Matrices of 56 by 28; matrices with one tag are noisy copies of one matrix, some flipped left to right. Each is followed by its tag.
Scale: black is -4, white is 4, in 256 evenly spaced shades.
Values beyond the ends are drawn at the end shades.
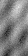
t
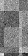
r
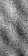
t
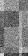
r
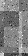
r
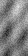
t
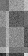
r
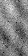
t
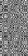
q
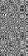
q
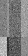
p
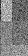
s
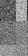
s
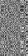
q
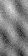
t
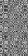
q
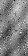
t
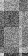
r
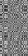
q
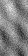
t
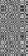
q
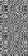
q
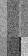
p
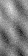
t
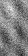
t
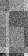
r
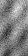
t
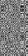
q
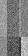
p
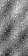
t
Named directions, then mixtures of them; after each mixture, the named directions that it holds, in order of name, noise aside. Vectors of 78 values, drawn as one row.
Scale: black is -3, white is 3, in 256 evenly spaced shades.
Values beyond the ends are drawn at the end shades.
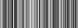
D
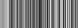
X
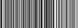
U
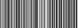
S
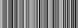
D, X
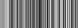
X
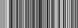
X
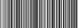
S, X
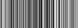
U, X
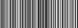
S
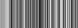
X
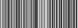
S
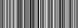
D, U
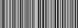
S, U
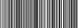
S, X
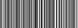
S, U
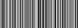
S, U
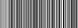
S, X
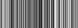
U, X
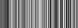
X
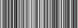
D, S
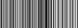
S, U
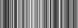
D, X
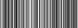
D, S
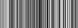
X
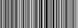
D, U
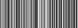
S
